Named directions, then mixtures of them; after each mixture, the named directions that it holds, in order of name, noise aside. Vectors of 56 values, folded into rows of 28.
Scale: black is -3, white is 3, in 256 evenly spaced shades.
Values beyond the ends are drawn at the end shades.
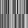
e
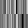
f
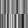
e, f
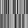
e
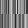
e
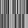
e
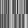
e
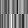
e, f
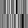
f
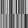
e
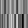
e, f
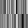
f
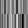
e, f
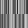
e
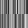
e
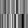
e, f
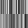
e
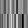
e, f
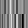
e, f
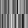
e, f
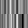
e, f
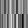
e, f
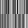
e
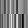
e, f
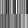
e, f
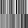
e, f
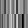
e, f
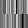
f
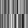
e, f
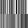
e, f
